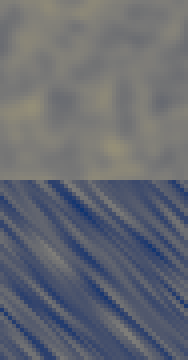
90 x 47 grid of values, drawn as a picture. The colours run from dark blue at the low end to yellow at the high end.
The table splits into 2 rows of 1 panel. Panel 1,1: middling, blotchy, faint in contrast. Panel 2,1: low, slanting down to the right.
